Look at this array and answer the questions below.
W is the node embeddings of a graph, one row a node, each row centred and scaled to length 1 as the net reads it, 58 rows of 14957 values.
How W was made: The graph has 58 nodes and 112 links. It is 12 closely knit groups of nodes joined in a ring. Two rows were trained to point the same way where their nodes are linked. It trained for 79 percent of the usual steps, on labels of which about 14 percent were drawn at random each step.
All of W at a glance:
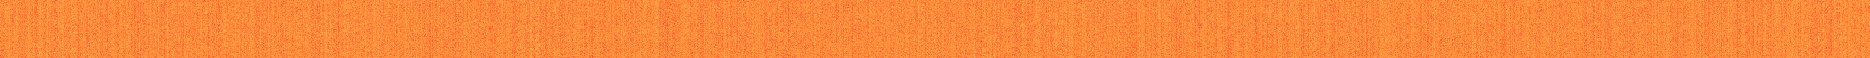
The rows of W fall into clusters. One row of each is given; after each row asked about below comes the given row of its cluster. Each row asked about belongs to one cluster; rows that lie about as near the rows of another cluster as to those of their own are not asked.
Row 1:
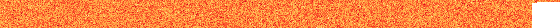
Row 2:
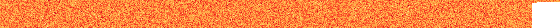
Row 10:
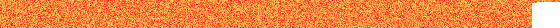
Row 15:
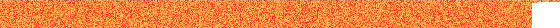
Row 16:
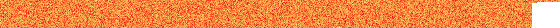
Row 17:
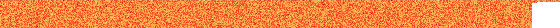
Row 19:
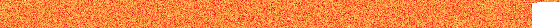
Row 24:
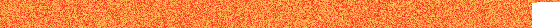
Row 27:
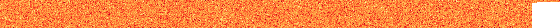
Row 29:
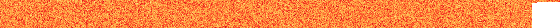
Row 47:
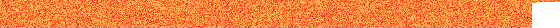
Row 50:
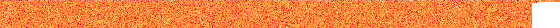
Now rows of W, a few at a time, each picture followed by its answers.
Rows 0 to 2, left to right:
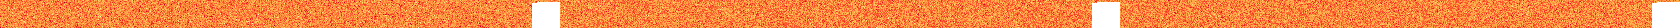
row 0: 16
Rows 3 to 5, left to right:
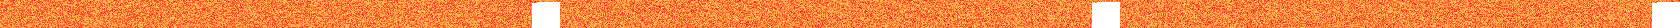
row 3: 50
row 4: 29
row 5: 29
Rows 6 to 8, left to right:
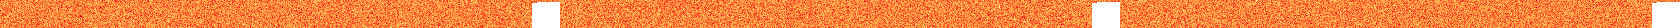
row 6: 17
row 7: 10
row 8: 47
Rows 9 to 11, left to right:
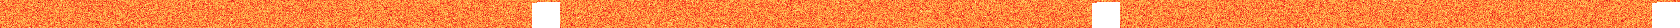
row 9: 15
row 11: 10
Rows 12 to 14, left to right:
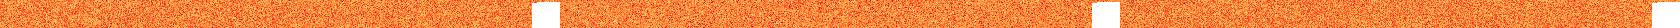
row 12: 50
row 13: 27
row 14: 16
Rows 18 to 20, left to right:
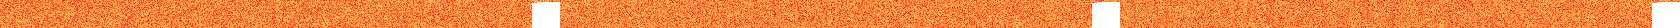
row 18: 15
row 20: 16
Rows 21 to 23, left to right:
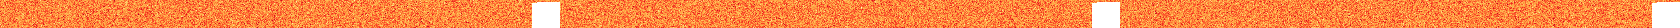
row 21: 16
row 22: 47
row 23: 24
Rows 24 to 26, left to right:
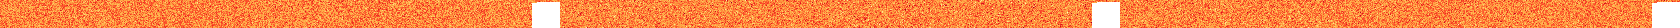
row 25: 2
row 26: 1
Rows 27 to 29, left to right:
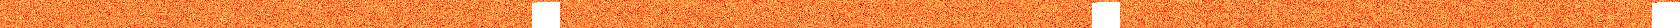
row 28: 50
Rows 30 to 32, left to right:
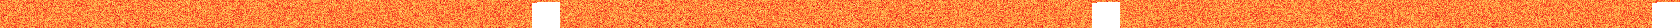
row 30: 17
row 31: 17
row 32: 1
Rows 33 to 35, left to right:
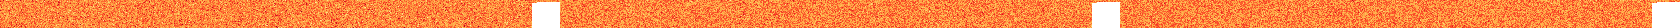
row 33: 19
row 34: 47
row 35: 15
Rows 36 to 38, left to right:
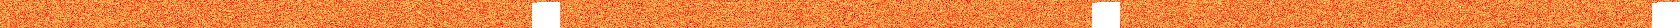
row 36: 24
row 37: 17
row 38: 19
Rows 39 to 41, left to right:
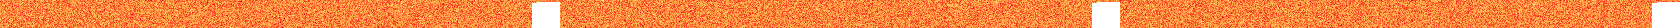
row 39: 2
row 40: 2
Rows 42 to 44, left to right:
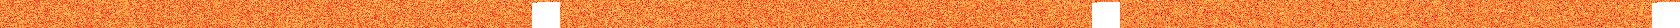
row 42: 16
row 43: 24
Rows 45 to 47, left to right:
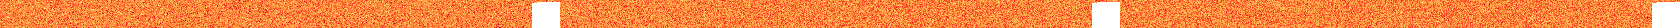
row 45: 27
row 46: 24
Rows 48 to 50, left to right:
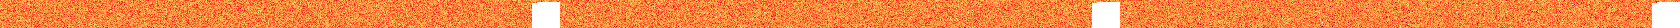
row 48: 15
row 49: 2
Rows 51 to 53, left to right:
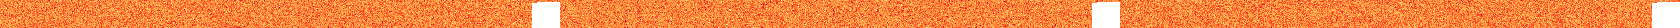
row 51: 1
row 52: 24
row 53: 29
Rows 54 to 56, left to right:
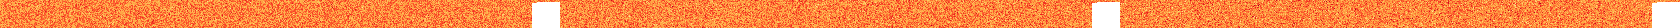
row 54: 47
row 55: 17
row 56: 27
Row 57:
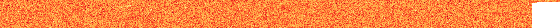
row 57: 50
